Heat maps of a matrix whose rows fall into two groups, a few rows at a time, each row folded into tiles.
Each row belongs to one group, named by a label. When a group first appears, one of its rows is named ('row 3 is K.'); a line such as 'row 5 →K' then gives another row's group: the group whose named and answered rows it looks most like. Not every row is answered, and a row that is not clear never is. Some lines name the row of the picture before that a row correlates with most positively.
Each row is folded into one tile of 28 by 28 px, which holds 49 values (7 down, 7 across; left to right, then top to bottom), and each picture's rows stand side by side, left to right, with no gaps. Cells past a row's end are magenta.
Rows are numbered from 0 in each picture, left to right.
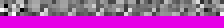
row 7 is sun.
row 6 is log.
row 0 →sun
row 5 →log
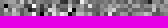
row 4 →sun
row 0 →sun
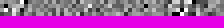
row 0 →sun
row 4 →log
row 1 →sun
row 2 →sun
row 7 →log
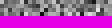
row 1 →log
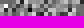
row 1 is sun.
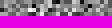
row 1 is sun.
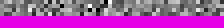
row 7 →sun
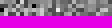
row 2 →sun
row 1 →sun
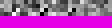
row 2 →log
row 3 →log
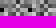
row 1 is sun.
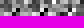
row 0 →log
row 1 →log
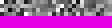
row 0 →sun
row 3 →log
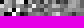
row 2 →log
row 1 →sun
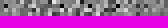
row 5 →sun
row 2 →sun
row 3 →sun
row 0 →sun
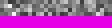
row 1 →sun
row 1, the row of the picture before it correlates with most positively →3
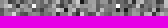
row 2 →sun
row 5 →log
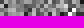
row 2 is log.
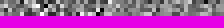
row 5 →log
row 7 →log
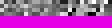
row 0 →sun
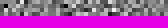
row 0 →sun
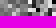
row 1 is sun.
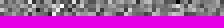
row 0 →sun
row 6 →log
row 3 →log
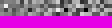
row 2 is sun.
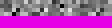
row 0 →log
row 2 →sun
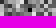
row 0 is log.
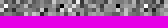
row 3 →log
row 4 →sun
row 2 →sun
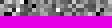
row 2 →sun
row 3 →log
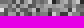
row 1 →sun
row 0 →sun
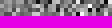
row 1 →log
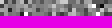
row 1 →sun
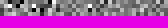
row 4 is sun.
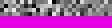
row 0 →sun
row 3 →sun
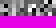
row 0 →sun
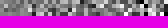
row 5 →sun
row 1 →sun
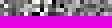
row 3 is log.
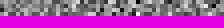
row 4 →sun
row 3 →log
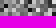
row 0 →sun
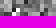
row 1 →log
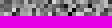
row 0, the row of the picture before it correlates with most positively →1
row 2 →log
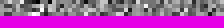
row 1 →log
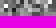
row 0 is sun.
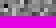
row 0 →sun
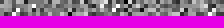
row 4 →sun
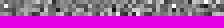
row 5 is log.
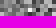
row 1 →sun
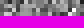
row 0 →log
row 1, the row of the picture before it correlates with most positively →0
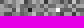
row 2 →sun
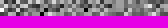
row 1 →log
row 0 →sun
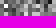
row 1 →log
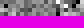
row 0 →sun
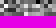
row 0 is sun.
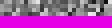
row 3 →log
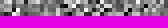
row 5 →sun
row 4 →log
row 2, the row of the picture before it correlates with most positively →2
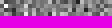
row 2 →log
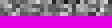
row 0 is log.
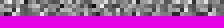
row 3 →log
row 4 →sun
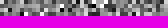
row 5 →log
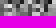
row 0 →log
